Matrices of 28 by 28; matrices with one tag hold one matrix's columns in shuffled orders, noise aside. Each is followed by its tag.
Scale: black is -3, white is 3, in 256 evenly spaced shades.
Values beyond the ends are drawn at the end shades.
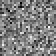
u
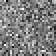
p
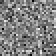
p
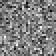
u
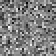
u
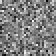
p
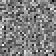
p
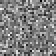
p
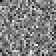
p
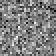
u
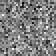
u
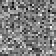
u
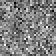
u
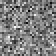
u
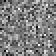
p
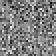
u
